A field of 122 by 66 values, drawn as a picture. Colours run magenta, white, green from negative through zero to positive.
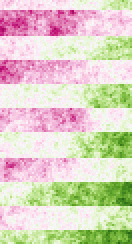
Slope: up to the bottom right. Ninth with the lowest average: top left. Ninth with the highest average: bottom right. Stripes: horizontal, repeating 5 times. Lone odd cells: none.
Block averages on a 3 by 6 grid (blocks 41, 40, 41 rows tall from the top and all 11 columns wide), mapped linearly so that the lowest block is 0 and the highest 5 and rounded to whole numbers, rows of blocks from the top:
0 1 1 1 2 3
2 2 2 2 4 4
2 3 3 4 4 5
